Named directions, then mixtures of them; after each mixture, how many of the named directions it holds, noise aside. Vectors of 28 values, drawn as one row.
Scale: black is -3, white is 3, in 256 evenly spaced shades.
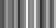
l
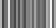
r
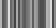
one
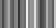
two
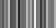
two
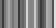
two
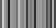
two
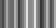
one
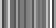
one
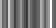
two
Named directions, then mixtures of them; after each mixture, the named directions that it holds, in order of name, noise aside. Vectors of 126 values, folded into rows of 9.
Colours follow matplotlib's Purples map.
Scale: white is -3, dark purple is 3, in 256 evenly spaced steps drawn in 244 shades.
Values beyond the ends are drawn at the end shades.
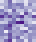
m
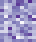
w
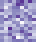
w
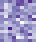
w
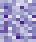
w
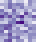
m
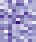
m, w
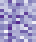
m, w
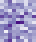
m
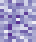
m, w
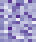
m, w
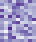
m, w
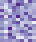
m, w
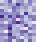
m, w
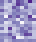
w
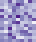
m, w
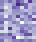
w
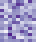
m, w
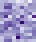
m, w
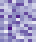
m, w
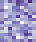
w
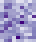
m, w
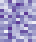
m, w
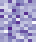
m, w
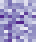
m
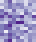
m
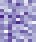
m, w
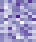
w
